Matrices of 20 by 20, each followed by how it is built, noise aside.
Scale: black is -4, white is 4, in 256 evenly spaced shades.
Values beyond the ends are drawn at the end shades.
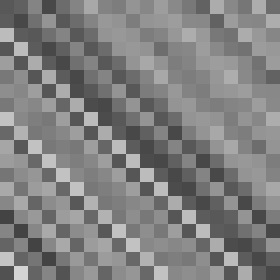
Toeplitz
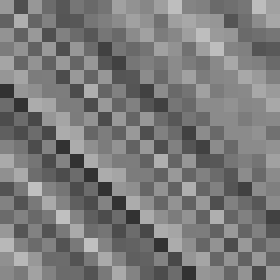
Toeplitz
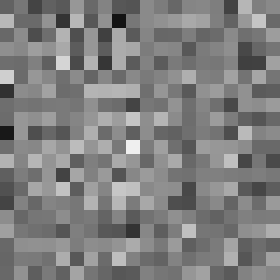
low rank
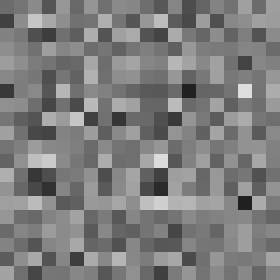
low rank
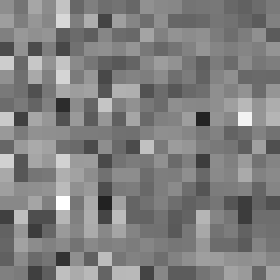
low rank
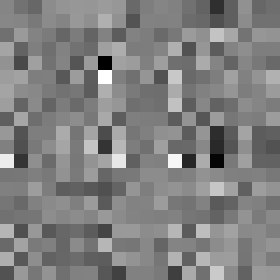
low rank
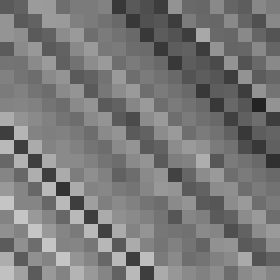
Toeplitz
